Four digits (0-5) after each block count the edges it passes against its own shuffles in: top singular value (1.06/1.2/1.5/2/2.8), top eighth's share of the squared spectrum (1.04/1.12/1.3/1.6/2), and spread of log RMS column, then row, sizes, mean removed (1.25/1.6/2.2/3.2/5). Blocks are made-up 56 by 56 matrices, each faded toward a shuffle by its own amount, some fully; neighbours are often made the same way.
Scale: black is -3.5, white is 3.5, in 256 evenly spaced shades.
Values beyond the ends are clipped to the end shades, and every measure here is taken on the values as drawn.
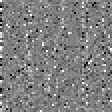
3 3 2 0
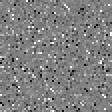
0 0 0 0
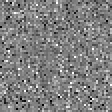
0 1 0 0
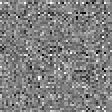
4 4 2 2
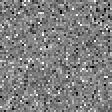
1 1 0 0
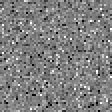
2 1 0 0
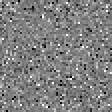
1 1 0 0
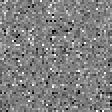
3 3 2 1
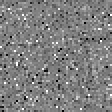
0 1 0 0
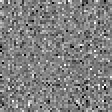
3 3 1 1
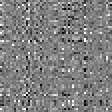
4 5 3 3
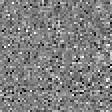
3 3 2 2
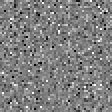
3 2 1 0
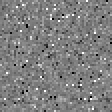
1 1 0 0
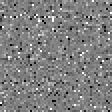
2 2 0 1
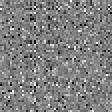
4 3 1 1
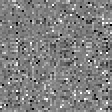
3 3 1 1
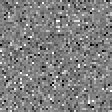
1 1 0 0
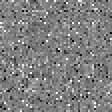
3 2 1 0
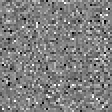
3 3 1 1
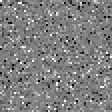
1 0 0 0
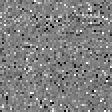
2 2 0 1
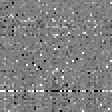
4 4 1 2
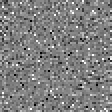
3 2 0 0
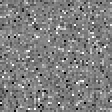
0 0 0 0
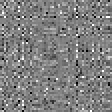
4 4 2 2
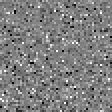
2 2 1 0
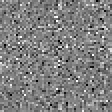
3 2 1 1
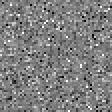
1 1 0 0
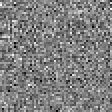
3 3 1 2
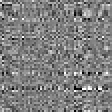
4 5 3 3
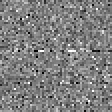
2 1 0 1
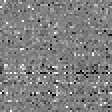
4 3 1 2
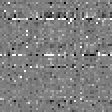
4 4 2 3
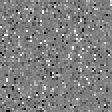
0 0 0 0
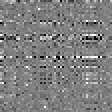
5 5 2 3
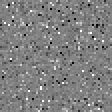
2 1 0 0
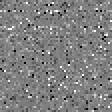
3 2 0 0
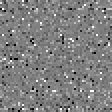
2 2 0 0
